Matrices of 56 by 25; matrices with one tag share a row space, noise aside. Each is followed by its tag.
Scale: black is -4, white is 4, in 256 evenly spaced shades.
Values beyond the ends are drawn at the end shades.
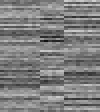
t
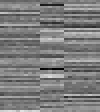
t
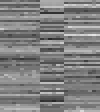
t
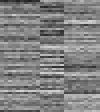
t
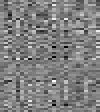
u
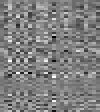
u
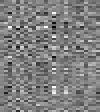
u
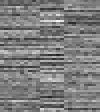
t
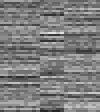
t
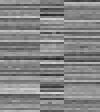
t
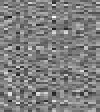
u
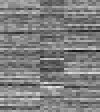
t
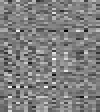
u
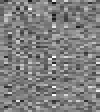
u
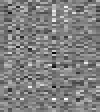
u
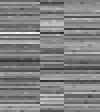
t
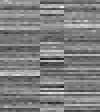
t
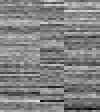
t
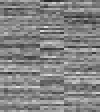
t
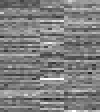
t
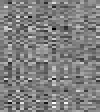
u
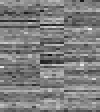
t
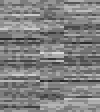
t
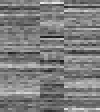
t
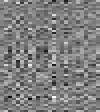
u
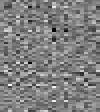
u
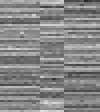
t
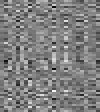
u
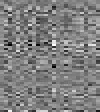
u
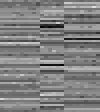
t
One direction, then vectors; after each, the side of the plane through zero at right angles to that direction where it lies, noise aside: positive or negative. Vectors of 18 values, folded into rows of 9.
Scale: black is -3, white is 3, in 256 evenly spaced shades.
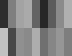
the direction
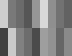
negative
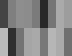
positive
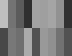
negative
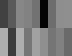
positive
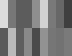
negative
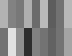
negative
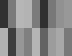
positive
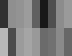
positive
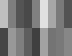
negative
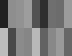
positive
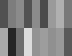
positive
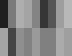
positive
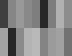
positive
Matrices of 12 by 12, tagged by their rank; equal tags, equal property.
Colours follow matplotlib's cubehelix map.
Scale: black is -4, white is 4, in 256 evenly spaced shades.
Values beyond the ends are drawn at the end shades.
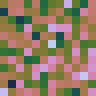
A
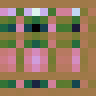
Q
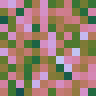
A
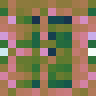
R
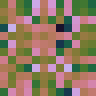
R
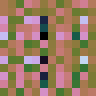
R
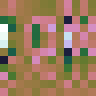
R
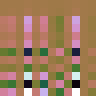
Q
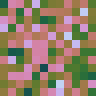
A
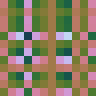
Q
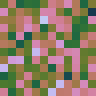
A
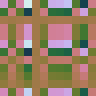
Q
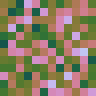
A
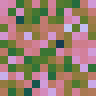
A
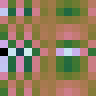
Q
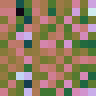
R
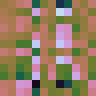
R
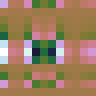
Q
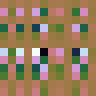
Q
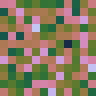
A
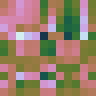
R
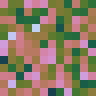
A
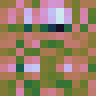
R
